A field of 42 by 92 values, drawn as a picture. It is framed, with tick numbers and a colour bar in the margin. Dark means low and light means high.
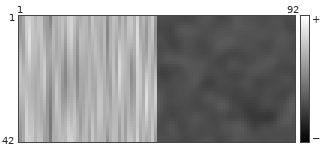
It is made of 1 by 2 panels. Panel 1,1: high, streaked downward. Panel 1,2: low, blotchy, faint in contrast.
